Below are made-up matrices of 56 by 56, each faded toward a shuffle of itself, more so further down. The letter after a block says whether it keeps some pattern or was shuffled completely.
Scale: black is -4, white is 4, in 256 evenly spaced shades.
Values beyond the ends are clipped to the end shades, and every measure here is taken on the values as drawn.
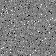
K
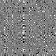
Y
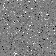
K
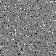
K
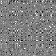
Y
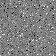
K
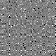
Y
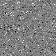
K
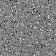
K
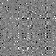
Y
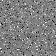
K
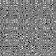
Y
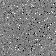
K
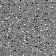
K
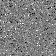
K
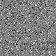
K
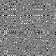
Y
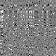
Y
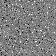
K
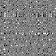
Y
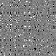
Y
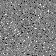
K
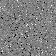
K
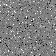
K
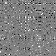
Y
